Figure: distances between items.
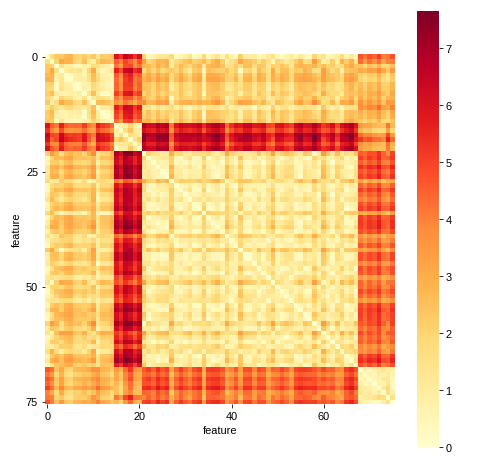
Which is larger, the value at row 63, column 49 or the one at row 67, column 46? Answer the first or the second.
the first
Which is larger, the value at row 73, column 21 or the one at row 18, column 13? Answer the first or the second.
the second
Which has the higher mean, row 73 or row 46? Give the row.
73
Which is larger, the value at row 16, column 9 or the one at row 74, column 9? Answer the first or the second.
the first
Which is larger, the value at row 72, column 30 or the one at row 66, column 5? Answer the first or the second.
the first
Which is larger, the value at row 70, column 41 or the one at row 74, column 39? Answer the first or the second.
the first
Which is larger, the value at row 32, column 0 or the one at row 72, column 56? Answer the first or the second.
the second
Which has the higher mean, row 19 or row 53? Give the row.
19
